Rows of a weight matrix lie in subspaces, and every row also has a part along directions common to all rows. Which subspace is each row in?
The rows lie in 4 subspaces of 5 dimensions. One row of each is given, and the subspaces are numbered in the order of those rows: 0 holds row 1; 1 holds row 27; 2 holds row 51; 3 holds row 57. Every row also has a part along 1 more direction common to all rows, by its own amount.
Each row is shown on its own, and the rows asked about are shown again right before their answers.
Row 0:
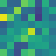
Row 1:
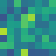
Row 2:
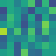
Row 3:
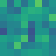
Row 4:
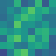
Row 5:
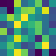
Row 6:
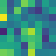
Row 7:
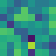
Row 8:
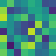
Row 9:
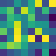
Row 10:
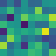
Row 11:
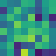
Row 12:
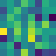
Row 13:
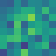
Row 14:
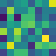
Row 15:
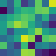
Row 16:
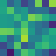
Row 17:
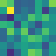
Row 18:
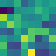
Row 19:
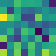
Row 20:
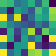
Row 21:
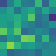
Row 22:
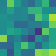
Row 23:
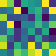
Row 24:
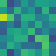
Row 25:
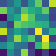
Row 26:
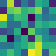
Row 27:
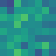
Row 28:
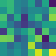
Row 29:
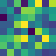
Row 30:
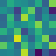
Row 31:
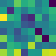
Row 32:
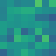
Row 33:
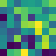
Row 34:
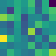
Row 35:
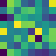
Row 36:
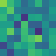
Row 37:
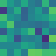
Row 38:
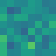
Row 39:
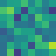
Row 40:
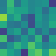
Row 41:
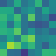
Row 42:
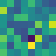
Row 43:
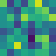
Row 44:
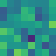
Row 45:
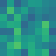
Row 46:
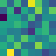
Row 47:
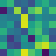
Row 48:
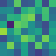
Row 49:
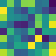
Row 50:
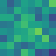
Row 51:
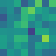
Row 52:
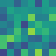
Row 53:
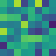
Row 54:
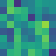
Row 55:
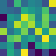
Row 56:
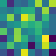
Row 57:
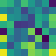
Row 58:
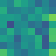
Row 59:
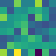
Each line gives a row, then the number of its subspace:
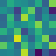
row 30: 3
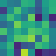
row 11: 2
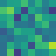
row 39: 3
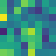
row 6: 2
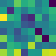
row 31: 1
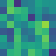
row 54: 0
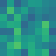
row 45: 0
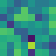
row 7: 3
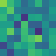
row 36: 1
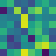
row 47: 0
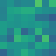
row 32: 0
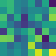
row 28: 1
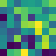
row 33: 0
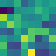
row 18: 3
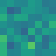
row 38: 3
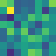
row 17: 1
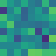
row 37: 3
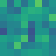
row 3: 2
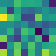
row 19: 1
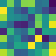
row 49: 3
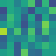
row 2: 2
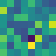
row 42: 3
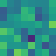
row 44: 3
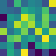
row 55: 0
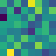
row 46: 2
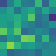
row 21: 0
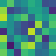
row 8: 3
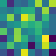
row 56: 2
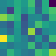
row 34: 1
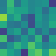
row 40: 0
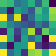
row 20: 3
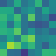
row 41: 0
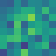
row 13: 1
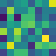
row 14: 3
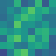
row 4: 1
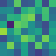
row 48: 0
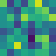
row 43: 2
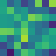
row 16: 1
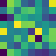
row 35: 2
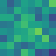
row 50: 2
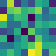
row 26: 0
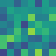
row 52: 1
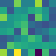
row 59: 1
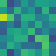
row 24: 2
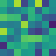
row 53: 1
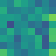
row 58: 0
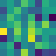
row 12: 2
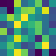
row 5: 1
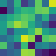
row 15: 3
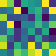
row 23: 0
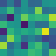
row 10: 1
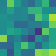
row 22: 2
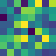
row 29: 2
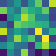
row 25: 3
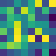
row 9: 0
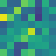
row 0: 2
